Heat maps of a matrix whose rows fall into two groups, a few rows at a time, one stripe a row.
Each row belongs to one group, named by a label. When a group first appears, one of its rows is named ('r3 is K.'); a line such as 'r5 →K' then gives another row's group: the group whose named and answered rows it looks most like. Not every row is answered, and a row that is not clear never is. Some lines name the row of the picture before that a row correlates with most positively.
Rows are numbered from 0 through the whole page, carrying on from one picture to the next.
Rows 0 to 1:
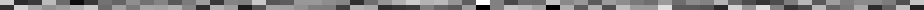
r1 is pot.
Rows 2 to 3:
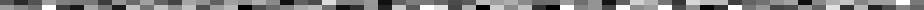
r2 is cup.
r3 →pot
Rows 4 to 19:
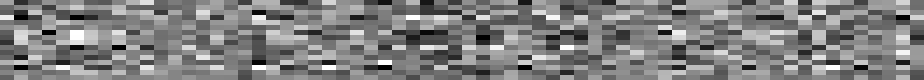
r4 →cup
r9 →pot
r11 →pot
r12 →pot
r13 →pot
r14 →cup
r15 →cup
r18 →pot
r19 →pot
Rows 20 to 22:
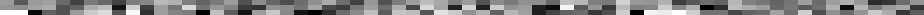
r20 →pot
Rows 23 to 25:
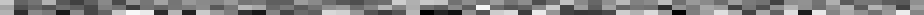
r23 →pot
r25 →cup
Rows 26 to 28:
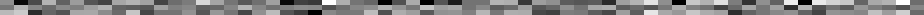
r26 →cup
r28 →cup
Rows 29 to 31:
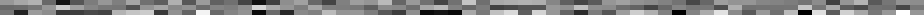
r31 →cup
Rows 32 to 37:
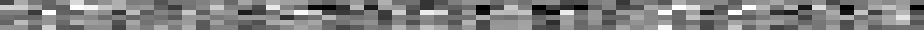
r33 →pot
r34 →pot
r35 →cup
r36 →pot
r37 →pot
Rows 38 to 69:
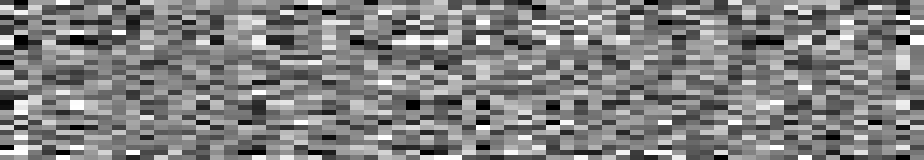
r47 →cup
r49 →cup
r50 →pot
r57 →cup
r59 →pot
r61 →cup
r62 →pot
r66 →pot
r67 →pot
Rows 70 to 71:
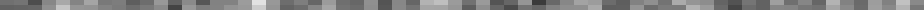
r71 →cup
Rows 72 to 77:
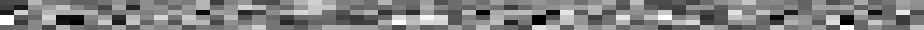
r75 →pot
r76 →pot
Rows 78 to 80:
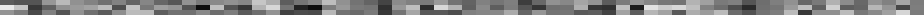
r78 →cup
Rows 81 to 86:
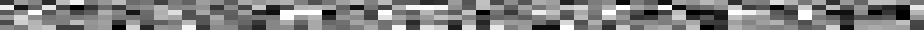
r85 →pot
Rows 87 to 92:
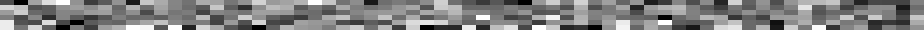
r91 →pot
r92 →cup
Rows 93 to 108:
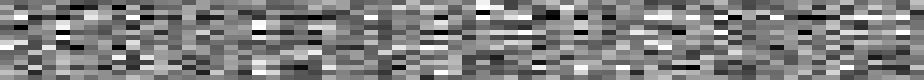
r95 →pot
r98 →cup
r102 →pot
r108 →cup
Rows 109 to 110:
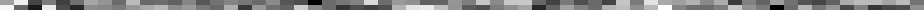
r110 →pot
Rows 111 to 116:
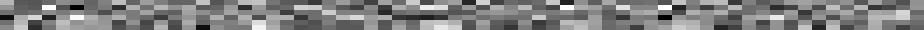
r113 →cup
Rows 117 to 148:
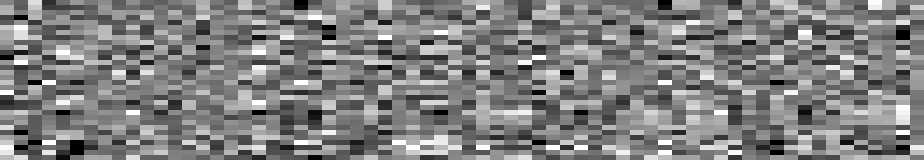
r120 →cup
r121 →cup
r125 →cup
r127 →cup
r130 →cup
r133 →pot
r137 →cup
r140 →cup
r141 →cup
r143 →cup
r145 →pot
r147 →pot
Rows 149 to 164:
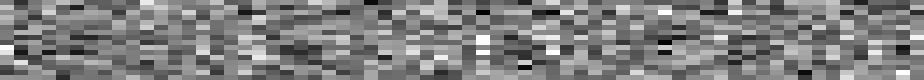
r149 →cup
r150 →pot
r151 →pot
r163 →cup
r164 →cup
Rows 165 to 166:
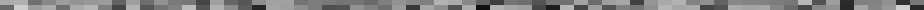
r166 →pot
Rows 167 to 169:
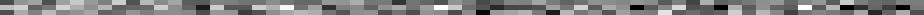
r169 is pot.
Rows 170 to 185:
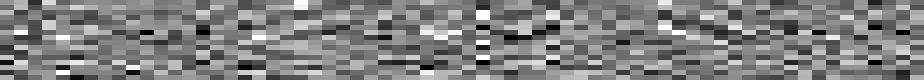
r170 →pot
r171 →pot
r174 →pot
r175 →pot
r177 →cup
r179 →pot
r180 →cup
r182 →pot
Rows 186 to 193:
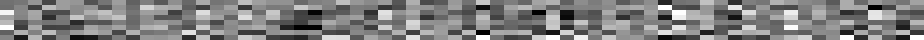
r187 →pot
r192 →pot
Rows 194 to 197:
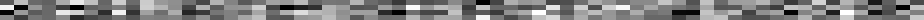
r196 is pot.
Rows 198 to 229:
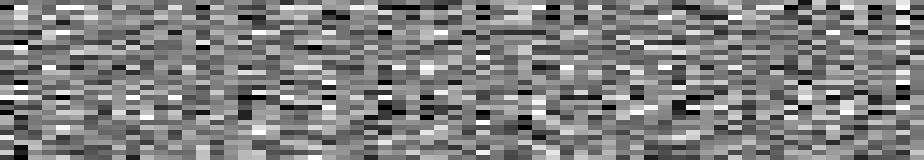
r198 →cup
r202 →cup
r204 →cup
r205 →pot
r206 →cup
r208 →pot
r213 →pot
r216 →cup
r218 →pot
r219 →cup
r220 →pot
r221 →cup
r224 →cup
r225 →pot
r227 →cup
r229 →cup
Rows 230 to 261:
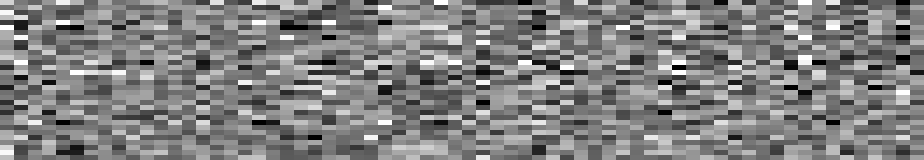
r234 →cup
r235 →pot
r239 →cup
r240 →pot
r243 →pot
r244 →pot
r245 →cup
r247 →pot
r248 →cup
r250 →pot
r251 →cup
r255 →cup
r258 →pot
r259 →pot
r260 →pot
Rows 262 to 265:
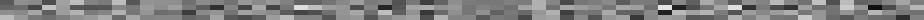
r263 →pot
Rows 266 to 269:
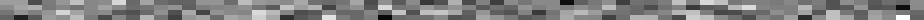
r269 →cup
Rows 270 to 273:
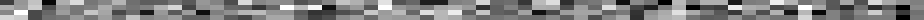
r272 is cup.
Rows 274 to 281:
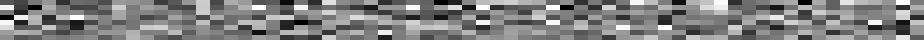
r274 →cup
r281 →cup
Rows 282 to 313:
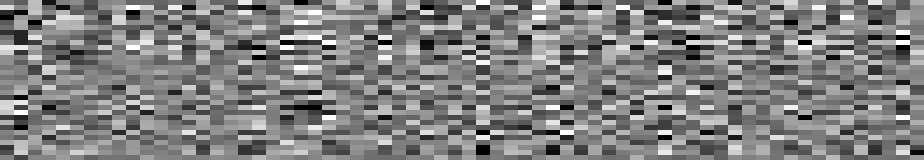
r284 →cup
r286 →pot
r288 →cup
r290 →cup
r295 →pot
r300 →cup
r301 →cup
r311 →pot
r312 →pot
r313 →cup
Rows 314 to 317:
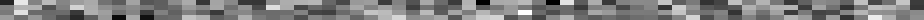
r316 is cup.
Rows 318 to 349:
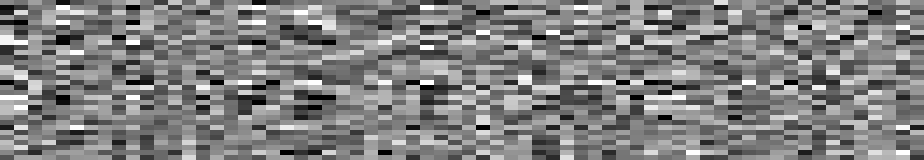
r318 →cup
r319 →cup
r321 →pot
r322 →cup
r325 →pot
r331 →pot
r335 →cup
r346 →pot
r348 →cup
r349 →pot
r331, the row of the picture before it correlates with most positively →317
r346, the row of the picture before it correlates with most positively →317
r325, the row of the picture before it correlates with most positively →317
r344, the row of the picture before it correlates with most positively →317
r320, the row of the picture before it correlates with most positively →314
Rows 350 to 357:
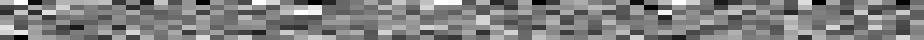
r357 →cup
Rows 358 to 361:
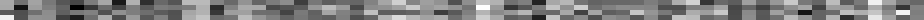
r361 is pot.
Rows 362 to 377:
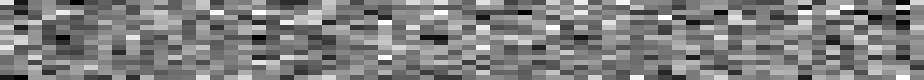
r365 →pot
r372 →pot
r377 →cup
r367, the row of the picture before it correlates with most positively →359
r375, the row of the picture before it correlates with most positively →358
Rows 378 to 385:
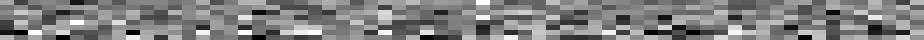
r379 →cup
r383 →pot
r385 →cup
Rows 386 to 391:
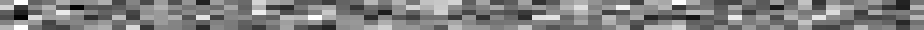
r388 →cup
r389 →cup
